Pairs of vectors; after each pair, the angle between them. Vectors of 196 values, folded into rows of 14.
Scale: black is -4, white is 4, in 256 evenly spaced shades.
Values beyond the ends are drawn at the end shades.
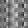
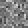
partly aligned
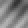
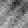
nearly parallel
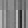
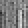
nearly opposite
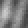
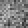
partly aligned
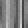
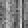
nearly parallel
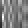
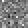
orthogonal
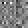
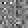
nearly parallel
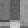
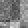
nearly parallel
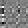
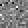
orthogonal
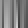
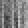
nearly opposite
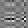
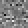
partly aligned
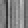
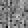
partly aligned
